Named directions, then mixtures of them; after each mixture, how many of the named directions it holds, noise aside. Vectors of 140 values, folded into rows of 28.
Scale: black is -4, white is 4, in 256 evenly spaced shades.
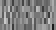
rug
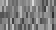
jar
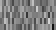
two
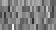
two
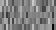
two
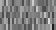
two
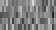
one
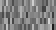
two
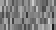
two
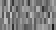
one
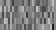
two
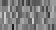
two
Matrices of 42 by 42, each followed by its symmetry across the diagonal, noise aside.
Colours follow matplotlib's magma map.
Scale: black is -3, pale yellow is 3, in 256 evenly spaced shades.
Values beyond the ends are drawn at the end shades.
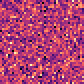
neither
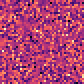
antisymmetric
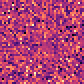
antisymmetric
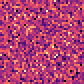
symmetric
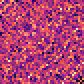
symmetric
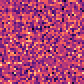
antisymmetric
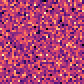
neither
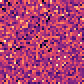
symmetric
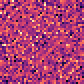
symmetric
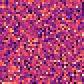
antisymmetric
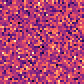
neither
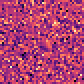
antisymmetric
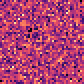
symmetric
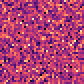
antisymmetric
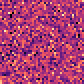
neither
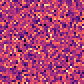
symmetric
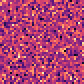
neither
